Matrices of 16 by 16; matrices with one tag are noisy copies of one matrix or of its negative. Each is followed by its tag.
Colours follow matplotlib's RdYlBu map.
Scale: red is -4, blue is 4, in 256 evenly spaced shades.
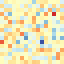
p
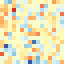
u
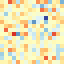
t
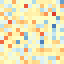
p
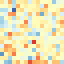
u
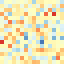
p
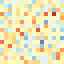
p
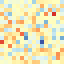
p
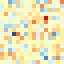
t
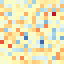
p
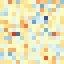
t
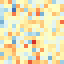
u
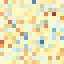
p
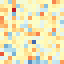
u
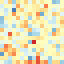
u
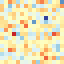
t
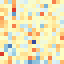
u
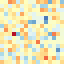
t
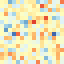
t
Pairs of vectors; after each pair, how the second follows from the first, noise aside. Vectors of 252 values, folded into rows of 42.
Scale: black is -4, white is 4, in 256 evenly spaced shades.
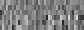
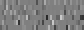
partly zeroed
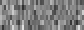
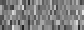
sign-scrambled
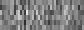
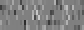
partly zeroed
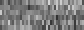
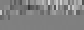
partly zeroed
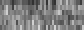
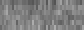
shrunk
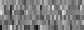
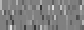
partly zeroed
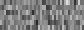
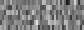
negated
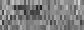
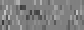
partly zeroed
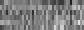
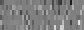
partly zeroed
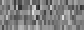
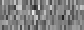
sign-scrambled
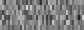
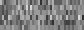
sign-scrambled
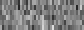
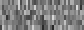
negated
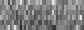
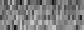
negated
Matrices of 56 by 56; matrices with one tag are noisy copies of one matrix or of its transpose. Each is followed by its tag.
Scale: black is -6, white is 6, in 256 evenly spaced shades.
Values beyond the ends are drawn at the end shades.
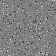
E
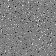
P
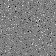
P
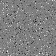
E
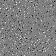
P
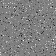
E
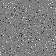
E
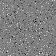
E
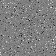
E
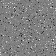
E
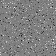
E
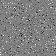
E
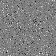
E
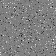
E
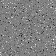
E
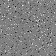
P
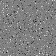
E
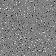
P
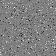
E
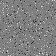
E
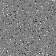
E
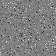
E
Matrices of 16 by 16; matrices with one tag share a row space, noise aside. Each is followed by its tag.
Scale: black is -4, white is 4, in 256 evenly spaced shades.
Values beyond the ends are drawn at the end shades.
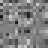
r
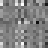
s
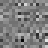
s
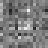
r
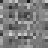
r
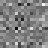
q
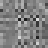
s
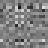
q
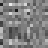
r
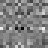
q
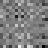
q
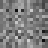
q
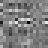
r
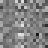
s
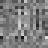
s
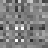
q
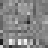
r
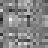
r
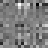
s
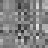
s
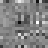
s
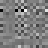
s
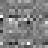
r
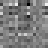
r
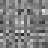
q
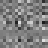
q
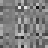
s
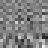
q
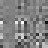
s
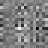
s
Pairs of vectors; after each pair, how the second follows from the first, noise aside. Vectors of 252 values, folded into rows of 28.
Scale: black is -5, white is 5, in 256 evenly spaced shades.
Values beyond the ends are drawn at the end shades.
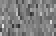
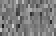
sign-scrambled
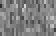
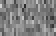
negated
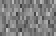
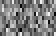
scaled up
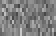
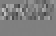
partly zeroed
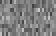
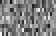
scaled up
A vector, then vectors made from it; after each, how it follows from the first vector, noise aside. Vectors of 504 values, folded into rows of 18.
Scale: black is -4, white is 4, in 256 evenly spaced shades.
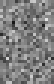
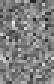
negated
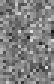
wrapped around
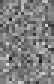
reversed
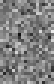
wrapped around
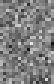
wrapped around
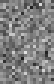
wrapped around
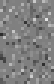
partly zeroed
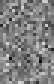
reversed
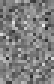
negated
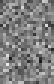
reversed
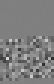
partly zeroed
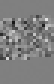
partly zeroed
